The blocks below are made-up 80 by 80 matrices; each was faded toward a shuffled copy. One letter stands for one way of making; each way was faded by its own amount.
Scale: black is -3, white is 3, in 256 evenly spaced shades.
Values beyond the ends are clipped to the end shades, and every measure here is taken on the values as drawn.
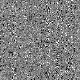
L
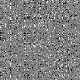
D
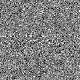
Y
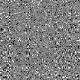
D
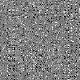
D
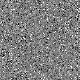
L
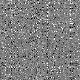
D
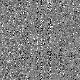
L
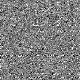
Y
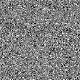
Y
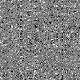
D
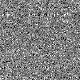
Y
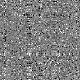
D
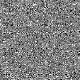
Y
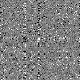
D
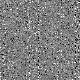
L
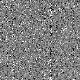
L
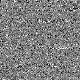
Y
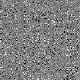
D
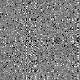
D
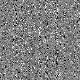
L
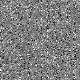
L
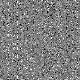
L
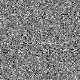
Y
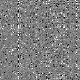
D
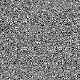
Y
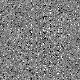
L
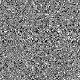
Y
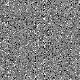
L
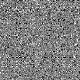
Y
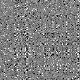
D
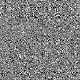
Y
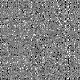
D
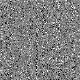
L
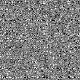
Y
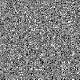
Y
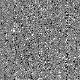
L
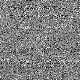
Y
